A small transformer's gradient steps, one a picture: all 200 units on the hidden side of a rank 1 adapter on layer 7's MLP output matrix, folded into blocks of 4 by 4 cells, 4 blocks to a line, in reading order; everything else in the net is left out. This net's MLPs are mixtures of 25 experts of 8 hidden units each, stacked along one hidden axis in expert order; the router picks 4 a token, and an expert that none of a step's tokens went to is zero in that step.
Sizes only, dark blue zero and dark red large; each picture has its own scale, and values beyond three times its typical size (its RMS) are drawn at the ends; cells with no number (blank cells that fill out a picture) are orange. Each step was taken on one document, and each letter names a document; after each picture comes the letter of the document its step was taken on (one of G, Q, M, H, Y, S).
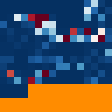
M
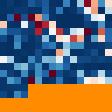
M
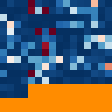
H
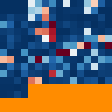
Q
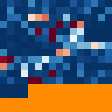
Q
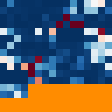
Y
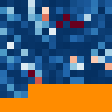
Y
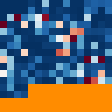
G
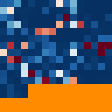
H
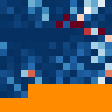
Y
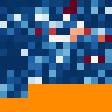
G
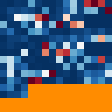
Q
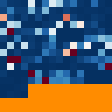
H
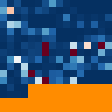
H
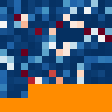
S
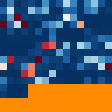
S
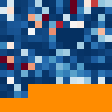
Y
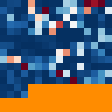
Y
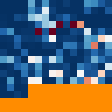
Q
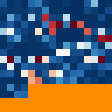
S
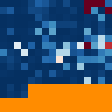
Q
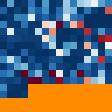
S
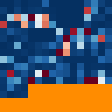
M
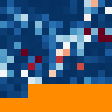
G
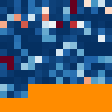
G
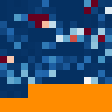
M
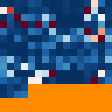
G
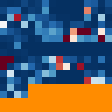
M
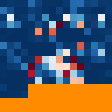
Y
